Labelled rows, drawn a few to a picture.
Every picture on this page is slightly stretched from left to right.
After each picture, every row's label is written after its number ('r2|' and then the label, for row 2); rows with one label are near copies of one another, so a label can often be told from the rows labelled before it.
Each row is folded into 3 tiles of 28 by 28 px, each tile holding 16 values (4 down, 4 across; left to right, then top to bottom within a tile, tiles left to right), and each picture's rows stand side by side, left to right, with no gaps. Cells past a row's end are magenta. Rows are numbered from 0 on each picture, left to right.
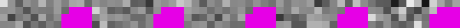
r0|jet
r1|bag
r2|jet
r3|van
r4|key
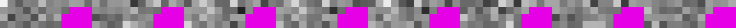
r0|jet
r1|van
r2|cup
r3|cup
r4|cup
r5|key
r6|van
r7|bag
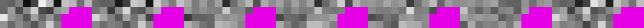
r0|key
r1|key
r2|van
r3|van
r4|van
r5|bag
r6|key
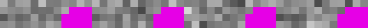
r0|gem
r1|gem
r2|bag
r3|van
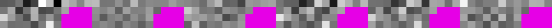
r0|key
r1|jet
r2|bag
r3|key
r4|key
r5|jet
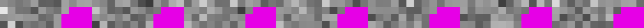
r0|bag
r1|bag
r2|cup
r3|cup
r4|gem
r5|van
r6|jet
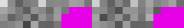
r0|jet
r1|jet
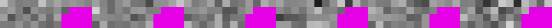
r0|jet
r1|bag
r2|gem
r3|van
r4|bag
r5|key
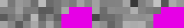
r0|gem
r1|van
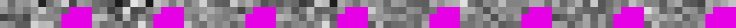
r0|van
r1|key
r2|cup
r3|key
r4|bag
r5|jet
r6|gem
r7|bag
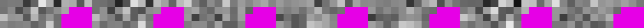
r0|key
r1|key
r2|jet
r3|van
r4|van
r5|key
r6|jet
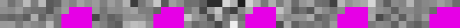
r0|gem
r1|van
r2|key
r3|bag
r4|jet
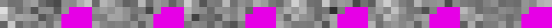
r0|bag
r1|cup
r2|jet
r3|cup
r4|cup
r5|bag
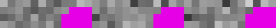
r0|gem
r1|van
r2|van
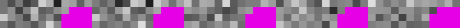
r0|key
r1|key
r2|gem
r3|cup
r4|jet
